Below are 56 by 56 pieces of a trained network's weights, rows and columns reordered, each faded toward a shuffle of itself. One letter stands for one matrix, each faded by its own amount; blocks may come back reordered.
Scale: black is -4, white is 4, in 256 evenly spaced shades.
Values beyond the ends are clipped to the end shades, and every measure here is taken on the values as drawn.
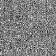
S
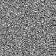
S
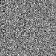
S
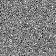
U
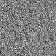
S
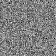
U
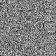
U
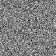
S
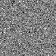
S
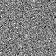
U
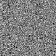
S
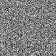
U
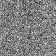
U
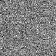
S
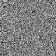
S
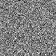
S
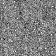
U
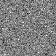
U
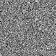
U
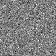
U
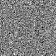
S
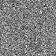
U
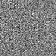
S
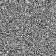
S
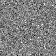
U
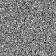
U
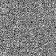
S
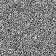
U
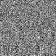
S
